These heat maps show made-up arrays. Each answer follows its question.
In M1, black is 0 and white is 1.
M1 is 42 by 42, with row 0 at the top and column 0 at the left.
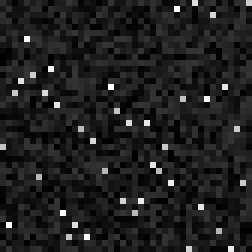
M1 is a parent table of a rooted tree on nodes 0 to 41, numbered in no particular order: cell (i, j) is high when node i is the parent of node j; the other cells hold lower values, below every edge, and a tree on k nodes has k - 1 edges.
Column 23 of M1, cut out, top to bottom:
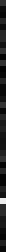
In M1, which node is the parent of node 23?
33
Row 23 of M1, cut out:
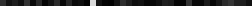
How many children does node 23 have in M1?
1
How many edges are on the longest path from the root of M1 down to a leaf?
11
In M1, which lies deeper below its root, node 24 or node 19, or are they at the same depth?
node 19
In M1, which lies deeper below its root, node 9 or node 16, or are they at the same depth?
node 9
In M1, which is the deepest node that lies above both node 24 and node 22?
33
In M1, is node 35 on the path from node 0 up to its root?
no
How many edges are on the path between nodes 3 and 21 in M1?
2
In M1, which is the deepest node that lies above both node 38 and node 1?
20
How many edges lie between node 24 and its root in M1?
4
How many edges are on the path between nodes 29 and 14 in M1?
3
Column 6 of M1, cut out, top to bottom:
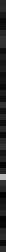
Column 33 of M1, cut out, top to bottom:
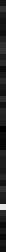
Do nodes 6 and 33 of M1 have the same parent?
no
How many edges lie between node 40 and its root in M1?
2
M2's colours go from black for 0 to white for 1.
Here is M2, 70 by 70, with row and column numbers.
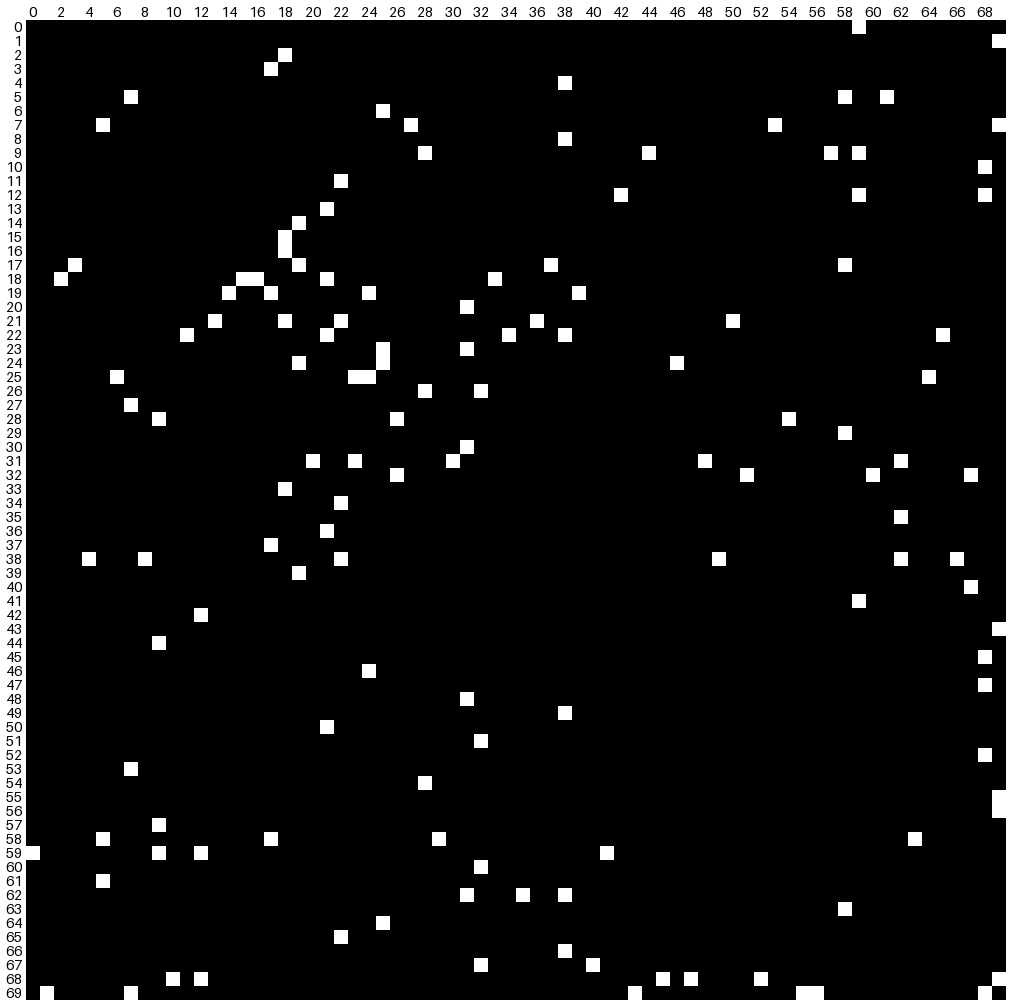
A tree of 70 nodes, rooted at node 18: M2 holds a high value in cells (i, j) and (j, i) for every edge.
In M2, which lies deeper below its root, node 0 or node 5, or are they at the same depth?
node 0
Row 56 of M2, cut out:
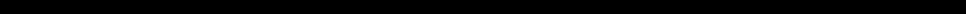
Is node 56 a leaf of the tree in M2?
yes
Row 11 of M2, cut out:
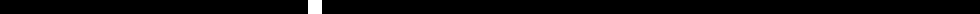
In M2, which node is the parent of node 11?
22
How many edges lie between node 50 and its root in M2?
2
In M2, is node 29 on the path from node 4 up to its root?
no
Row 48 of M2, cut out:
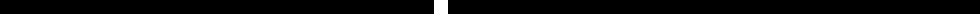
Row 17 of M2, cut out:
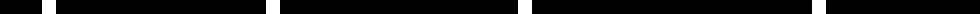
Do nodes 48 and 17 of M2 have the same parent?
no
